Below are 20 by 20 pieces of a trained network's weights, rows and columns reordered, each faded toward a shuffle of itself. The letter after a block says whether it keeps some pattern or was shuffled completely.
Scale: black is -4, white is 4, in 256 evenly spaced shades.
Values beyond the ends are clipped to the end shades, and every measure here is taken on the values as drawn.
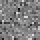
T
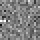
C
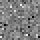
T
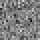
T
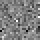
T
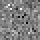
T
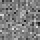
T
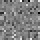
C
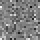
T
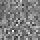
C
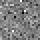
T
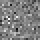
T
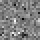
C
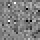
C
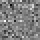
C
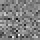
C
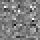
C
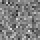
T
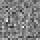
C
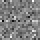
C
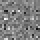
C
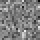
C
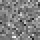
T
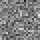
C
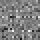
C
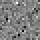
T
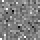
T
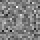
C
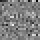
C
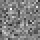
T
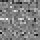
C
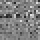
C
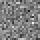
T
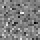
T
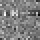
C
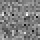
C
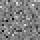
T
